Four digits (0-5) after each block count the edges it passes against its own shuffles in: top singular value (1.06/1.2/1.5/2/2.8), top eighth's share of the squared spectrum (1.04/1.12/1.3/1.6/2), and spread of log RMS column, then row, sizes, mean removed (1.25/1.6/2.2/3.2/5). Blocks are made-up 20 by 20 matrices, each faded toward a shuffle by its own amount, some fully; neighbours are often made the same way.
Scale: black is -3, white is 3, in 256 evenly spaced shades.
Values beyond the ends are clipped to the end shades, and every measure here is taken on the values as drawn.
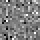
2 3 0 1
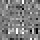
3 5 2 2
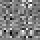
3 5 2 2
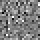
2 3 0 0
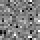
2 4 1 1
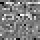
1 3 0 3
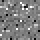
0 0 0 1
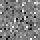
0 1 0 0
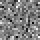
0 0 0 0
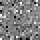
2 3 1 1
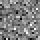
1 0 0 0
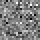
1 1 1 0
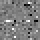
2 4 1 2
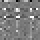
3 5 1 2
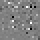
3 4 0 1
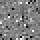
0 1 0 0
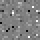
1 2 0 0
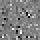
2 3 1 1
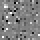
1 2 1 1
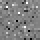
0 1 0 0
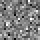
0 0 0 0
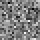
0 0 0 0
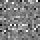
1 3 0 2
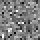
1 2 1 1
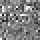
1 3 0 2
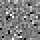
0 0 0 0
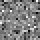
0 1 1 0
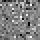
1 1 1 0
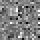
3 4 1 2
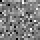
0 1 0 0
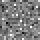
2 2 0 0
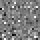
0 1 1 1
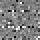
2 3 0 2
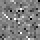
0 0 0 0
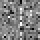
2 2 2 0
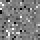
0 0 0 0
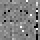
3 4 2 0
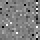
2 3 1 0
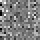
1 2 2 0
